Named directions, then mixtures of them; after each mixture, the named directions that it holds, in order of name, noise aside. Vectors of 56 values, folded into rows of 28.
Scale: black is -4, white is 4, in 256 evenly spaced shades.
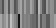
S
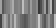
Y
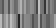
S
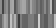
S, Y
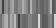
S, Y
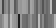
S, Y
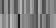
S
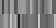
S, Y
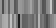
S, Y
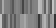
Y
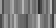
Y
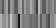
S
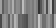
Y
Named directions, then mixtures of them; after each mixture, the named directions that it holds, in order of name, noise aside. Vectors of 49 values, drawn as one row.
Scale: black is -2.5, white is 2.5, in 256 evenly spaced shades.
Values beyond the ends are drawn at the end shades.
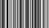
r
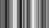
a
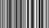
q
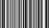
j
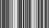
a, j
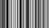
a, r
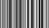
q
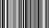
j, r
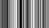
a, r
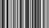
r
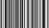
j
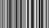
q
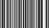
j, q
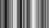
a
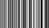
j, r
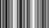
a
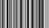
q, r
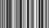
a, q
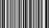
j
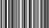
q, r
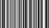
j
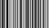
r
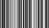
a, j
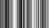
a
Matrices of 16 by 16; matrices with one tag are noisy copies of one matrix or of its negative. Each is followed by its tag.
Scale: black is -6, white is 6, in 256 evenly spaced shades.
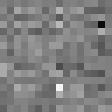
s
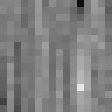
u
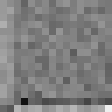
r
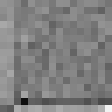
r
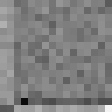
r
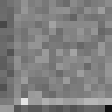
r
